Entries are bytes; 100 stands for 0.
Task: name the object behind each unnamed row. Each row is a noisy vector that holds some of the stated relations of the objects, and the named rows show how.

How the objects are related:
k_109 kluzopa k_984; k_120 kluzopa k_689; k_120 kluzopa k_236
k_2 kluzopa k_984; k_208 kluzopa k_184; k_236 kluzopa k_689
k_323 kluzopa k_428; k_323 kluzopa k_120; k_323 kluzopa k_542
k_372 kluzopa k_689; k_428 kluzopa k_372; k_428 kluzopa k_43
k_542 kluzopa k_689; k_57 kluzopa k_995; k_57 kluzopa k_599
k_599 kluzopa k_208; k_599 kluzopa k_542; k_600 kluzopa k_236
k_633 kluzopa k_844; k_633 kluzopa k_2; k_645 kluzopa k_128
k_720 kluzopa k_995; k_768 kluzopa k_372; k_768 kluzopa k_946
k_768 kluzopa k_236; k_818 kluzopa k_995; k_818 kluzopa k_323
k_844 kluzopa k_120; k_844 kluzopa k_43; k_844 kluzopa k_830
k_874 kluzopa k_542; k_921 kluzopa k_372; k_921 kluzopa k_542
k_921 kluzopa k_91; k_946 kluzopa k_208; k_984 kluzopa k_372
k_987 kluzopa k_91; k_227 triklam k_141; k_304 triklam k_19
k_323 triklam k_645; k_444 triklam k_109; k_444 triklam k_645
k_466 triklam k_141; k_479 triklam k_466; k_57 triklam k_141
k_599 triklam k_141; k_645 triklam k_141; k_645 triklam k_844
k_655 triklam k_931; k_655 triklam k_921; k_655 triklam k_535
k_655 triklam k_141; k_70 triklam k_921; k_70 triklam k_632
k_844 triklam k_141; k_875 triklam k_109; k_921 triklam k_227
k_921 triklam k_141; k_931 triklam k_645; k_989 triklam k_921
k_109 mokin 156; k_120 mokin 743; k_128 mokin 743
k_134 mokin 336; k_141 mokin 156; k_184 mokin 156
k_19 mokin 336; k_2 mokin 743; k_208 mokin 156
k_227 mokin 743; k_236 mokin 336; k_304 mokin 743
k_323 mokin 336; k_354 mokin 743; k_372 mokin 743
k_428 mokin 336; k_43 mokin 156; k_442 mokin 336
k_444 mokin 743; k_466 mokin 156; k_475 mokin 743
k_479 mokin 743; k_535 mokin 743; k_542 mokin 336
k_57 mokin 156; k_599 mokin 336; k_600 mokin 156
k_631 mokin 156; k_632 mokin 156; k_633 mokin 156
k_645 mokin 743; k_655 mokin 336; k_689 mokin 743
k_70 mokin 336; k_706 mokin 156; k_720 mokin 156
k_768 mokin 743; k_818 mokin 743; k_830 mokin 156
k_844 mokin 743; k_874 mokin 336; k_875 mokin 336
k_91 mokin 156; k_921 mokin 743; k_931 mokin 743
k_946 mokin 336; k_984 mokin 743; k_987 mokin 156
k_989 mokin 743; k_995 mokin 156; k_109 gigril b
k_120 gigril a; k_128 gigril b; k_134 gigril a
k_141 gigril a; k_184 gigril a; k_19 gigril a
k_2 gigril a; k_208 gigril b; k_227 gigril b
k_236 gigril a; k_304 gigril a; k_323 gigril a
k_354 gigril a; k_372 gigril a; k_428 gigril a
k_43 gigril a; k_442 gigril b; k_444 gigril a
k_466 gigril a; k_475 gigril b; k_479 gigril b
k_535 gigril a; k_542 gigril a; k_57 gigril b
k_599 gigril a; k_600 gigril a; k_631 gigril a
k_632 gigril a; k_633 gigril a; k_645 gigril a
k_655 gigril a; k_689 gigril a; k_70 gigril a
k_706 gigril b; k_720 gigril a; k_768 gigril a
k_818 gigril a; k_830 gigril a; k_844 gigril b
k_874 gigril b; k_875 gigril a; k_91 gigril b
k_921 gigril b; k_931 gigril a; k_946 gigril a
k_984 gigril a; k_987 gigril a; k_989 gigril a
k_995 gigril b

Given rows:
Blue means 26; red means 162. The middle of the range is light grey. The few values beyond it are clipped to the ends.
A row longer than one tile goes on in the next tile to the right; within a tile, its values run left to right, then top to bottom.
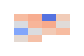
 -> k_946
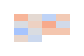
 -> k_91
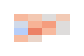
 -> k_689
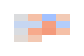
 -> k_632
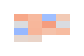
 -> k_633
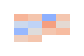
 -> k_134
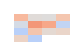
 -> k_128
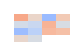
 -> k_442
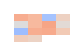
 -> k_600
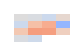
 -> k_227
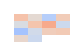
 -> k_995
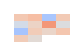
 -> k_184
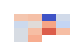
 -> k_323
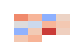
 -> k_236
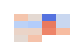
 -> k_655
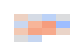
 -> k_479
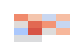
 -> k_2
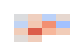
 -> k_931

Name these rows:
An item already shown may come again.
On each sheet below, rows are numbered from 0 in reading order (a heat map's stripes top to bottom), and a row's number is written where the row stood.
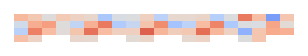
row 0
k_689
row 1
k_444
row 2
k_931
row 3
k_989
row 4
k_428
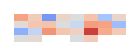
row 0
k_874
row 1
k_645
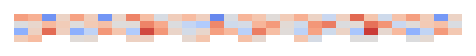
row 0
k_542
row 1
k_874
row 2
k_372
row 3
k_875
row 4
k_689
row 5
k_304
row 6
k_984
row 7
k_874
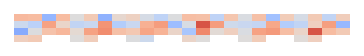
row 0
k_19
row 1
k_466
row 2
k_479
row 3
k_818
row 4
k_632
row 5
k_535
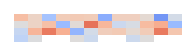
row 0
k_109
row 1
k_208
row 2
k_57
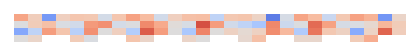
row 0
k_874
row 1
k_354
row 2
k_120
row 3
k_818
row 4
k_70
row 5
k_768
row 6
k_542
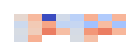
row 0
k_599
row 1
k_141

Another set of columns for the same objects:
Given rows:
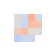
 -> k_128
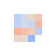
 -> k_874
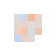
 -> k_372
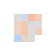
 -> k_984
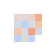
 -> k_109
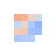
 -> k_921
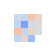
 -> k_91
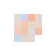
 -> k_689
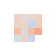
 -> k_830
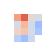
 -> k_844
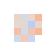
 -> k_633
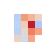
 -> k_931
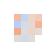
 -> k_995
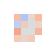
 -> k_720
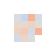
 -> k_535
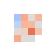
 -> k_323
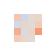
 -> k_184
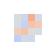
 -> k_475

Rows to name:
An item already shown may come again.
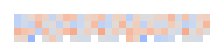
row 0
k_874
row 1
k_600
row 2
k_208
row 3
k_208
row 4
k_70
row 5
k_479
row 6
k_208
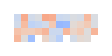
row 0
k_655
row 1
k_141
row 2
k_304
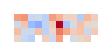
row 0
k_466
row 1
k_931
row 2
k_818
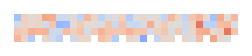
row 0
k_875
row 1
k_141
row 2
k_768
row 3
k_946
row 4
k_442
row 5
k_768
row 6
k_444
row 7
k_323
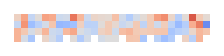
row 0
k_599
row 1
k_141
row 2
k_57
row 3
k_989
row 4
k_542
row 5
k_227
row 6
k_645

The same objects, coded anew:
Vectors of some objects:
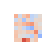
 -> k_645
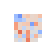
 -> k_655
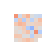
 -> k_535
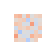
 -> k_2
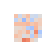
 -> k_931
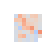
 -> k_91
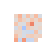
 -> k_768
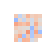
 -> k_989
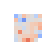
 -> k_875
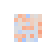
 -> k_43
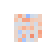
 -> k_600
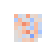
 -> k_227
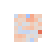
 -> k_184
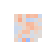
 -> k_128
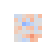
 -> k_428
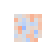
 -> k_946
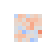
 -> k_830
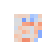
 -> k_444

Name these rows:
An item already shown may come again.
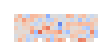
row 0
k_208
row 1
k_599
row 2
k_931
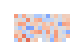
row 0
k_141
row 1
k_70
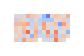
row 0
k_479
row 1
k_655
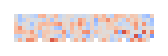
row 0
k_323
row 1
k_645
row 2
k_57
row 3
k_208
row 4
k_109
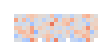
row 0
k_874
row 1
k_466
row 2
k_442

